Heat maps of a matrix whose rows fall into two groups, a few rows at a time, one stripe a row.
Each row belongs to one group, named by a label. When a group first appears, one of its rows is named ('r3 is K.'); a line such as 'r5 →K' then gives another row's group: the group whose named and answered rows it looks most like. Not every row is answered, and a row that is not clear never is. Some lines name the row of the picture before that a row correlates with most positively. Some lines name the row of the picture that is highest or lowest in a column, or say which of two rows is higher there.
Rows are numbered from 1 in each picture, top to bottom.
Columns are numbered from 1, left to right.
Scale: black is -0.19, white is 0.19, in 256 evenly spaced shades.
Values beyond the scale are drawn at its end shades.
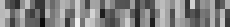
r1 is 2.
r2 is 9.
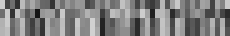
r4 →9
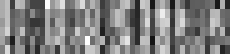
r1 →9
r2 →9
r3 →9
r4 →9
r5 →9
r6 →9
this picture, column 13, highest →1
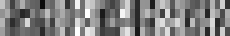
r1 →9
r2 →9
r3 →2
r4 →9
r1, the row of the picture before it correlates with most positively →4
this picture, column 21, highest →1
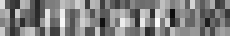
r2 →9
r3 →9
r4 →2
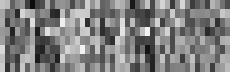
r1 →9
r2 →2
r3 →2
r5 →2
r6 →2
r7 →2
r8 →2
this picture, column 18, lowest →3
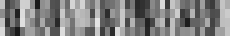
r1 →2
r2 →2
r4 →2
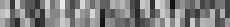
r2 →9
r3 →2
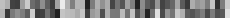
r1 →2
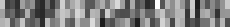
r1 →2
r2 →2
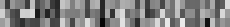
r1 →2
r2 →2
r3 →9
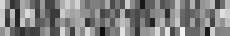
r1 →2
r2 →2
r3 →2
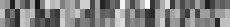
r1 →9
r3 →2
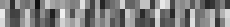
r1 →9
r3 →2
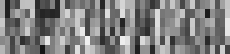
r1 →2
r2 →2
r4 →2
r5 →9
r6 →9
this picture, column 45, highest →6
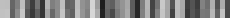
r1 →9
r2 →9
